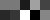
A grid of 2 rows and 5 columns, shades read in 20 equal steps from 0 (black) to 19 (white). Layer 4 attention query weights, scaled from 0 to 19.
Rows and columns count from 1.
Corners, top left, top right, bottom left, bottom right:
9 5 3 10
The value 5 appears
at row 1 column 5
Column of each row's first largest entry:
4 3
